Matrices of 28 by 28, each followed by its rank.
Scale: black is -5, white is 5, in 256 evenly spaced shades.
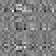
three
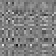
three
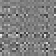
three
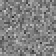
full rank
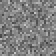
full rank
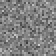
full rank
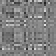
three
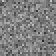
full rank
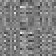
three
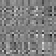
three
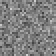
full rank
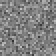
full rank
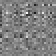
three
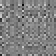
three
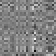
three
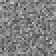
full rank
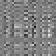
three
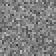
full rank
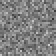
full rank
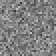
full rank
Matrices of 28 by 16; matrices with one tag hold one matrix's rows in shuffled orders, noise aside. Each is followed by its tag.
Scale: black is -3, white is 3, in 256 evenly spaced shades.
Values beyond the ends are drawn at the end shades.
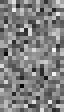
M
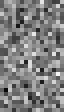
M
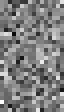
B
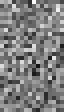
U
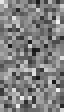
U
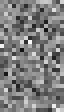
M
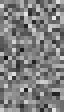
M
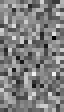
M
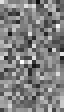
U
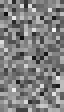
M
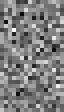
M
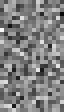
B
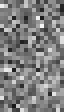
B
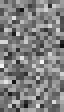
B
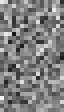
B
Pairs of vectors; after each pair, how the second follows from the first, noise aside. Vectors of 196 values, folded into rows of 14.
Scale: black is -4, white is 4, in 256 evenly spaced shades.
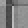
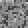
shuffled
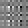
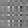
shrunk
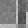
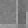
shrunk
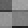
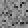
shuffled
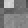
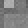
shrunk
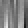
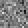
shuffled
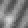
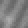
shrunk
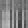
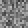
shuffled
